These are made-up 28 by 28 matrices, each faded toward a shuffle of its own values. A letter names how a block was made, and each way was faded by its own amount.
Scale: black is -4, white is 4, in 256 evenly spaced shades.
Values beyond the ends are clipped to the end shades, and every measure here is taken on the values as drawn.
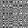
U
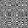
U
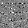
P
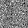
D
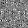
P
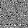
P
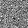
D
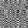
U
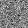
D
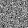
D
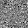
P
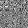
P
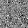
P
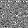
P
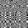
U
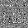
P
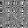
U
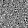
D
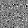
P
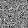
D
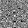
P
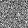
D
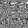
P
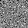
D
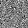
D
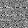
P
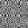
U
